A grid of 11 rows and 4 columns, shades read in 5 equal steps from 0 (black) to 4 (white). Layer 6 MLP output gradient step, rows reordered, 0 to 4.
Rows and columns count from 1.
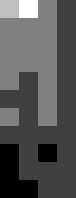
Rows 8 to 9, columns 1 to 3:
1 1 1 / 0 1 0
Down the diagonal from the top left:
3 2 2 1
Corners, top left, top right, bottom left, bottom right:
3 1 0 1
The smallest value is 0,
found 5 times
